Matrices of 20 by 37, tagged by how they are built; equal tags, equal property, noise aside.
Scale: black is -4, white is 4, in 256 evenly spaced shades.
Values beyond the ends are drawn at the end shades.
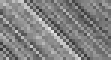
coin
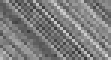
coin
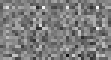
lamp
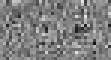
lamp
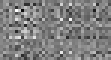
lamp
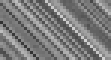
coin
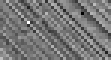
coin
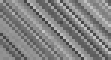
coin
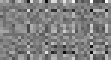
lamp
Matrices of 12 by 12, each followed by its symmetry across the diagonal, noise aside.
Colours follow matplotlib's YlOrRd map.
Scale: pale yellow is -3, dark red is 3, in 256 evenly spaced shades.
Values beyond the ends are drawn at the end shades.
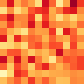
antisymmetric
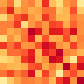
symmetric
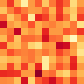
antisymmetric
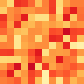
symmetric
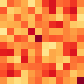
symmetric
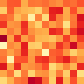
neither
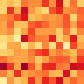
neither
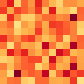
symmetric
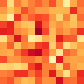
neither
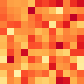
antisymmetric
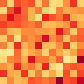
symmetric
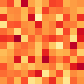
antisymmetric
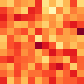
neither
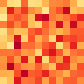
symmetric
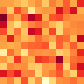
neither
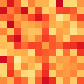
symmetric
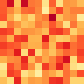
neither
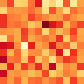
antisymmetric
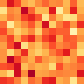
antisymmetric
